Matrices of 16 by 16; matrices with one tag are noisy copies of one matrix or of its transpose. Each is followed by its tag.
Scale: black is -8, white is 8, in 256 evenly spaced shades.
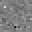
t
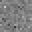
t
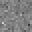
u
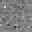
t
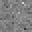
u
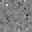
t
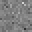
u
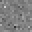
t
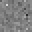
t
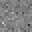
u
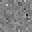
t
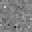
t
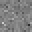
u
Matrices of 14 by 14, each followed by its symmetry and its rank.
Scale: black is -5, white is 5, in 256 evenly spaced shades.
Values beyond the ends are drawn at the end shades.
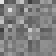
symmetric, rank two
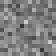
antisymmetric, full rank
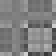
symmetric, rank one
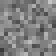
antisymmetric, full rank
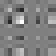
symmetric, rank one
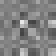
symmetric, rank two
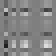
neither, rank one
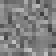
antisymmetric, full rank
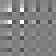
symmetric, rank one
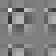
symmetric, rank one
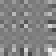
symmetric, rank two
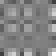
symmetric, rank one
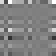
neither, rank one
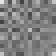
symmetric, rank two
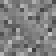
antisymmetric, full rank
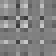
symmetric, rank one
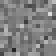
antisymmetric, full rank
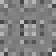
symmetric, rank two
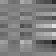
neither, rank one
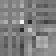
symmetric, rank two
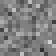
antisymmetric, full rank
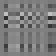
neither, rank one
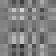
neither, rank one
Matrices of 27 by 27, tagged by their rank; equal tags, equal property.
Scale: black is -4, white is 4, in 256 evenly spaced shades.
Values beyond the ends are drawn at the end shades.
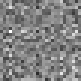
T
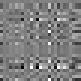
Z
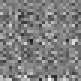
T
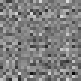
T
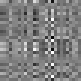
Z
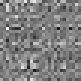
T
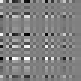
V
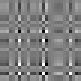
V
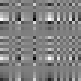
V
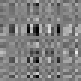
Z
